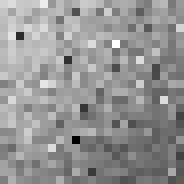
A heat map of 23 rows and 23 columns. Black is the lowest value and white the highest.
Slope: up to the top left. Stripes: none. Histogram: bell-shaped. Ninth with the lowest average: bottom right. Mirror symmetry: none. Ninth with the highest average: top left. Odd rows or columns: none.
